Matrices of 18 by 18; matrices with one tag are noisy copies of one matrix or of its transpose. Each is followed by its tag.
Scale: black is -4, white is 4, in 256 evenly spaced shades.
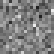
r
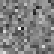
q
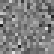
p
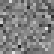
p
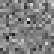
q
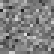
r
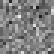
r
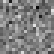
r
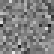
p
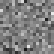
p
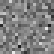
p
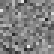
p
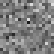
q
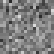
r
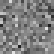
p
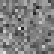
q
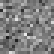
r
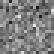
r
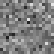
q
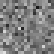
q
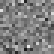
p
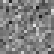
r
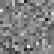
p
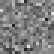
p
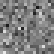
q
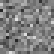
r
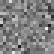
p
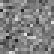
r
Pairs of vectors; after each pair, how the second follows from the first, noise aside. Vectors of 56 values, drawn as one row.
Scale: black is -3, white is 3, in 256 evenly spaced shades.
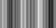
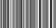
sign-scrambled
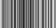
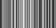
negated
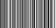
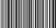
negated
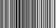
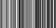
sign-scrambled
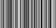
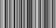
reversed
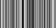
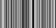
reversed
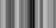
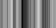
reversed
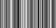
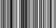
negated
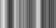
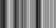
negated
